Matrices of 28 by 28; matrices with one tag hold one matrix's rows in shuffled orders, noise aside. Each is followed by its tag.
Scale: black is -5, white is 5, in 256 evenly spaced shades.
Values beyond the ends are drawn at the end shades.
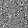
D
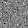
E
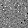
D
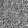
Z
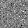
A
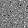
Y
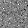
D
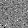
E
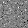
D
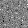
Z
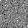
E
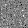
A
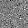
Y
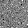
Z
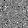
E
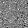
D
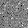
Z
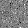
Y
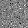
Y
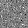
A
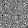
E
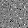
Y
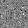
A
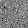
E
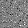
Y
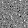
Y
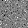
E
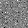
E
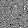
Y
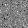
E
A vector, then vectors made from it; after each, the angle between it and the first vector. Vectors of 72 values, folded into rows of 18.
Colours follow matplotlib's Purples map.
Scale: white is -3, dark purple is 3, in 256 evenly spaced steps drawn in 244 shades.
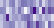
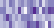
nearly parallel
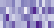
nearly parallel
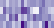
partly opposed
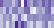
partly opposed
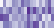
partly aligned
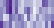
partly opposed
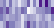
orthogonal
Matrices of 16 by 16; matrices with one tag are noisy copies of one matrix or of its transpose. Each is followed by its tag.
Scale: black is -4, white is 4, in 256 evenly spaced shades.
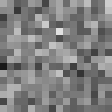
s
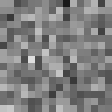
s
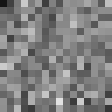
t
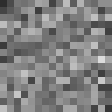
t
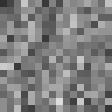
t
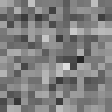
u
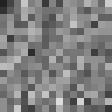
t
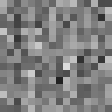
u
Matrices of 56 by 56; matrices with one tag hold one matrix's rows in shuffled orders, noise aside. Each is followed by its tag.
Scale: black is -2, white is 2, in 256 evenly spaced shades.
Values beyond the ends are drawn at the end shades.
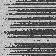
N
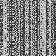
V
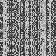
V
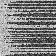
N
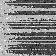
N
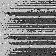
N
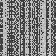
V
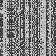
V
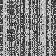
V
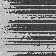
N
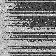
N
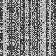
V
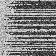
N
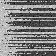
N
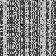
V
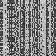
V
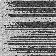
N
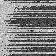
N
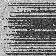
N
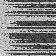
N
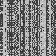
V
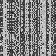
V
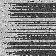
N
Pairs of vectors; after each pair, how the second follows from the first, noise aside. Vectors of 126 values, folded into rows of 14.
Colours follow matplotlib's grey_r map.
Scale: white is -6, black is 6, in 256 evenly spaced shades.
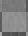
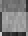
scaled up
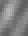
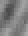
negated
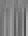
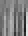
scaled up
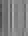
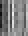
scaled up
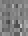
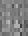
negated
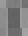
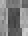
scaled up
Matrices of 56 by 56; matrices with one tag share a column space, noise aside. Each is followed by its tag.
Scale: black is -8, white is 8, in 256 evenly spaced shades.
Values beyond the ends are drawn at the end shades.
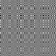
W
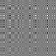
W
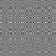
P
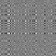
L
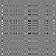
L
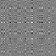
P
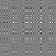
P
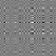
P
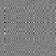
P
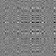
P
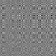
W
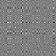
P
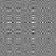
P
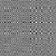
P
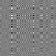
W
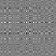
P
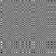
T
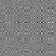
P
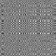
L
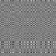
T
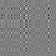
W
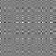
P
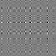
P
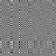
T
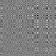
W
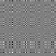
T
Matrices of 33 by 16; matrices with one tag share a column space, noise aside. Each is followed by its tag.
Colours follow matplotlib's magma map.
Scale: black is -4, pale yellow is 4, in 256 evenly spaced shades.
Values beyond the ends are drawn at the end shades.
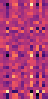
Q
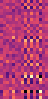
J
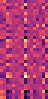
J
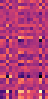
J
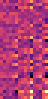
J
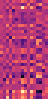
J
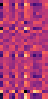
Q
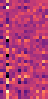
J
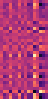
Q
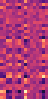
J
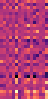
J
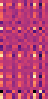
Q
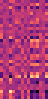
J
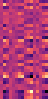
J
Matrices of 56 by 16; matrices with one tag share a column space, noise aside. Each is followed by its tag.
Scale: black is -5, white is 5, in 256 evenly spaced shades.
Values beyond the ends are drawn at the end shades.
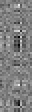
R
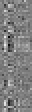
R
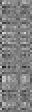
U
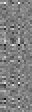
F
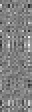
R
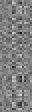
U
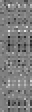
R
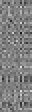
U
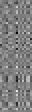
U
